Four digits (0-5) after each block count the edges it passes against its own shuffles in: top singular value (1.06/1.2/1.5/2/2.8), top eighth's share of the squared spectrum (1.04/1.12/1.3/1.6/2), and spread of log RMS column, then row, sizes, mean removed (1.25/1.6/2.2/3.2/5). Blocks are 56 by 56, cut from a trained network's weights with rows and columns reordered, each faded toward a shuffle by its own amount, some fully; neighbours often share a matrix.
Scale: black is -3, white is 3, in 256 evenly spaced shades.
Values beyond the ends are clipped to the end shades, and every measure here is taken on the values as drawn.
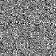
2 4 2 2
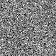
1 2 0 0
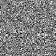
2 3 2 1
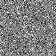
0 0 0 0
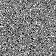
0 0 0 0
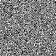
1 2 0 0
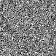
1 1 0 0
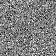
0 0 0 0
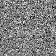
2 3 0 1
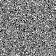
1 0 0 0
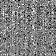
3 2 0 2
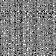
3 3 0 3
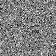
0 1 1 0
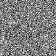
3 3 2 1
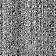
3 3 0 2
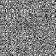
3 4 2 2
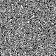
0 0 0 0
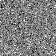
0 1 0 0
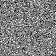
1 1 0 0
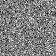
1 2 0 0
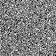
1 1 0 0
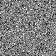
0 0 0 0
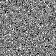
1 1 0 0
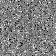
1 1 0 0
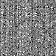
3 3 0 2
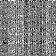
4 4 1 3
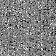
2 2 0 1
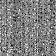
3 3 0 2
